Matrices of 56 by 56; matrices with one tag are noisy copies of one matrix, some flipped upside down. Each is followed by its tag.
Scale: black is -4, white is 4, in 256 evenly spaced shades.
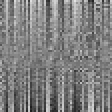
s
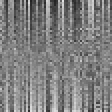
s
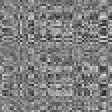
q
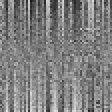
s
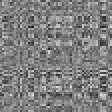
q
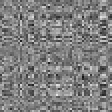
q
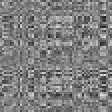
q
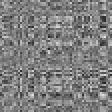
q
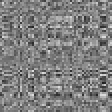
q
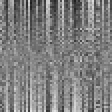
s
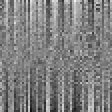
s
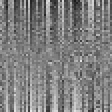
s
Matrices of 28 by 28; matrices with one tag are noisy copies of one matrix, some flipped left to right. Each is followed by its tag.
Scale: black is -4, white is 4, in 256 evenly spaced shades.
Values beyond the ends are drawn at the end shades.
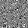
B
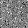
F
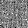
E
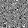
B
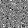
B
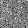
F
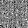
E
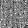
E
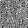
F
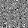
B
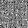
E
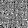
E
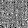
E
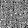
E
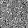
F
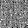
E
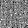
E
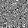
B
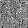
F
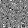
B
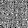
E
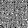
E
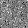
F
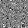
B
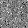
F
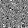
B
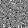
B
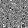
B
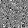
B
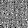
E
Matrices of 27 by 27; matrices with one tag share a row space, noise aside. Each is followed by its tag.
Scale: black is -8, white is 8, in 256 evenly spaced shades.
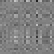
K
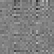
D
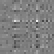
D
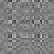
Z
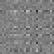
K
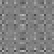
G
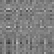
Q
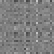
K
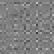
K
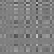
K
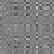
K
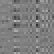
D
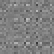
K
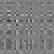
Q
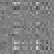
D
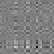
K
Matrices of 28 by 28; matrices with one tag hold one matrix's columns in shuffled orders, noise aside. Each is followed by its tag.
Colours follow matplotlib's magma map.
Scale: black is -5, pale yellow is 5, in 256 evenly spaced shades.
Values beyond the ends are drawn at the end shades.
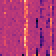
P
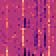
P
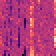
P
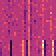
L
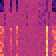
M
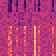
M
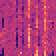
P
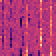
P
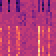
M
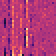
P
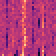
P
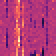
P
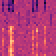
M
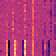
L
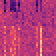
M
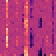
P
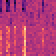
M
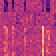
M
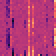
P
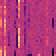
P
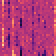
P
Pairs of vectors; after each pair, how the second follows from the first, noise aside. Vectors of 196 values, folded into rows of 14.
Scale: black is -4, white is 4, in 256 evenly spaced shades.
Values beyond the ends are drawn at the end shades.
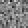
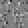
partly zeroed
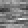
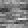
copied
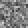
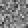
sign-scrambled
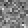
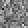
sign-scrambled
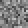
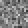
negated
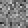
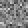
sign-scrambled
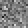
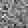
negated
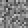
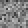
sign-scrambled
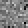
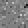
partly zeroed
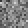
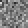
sign-scrambled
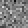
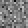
sign-scrambled
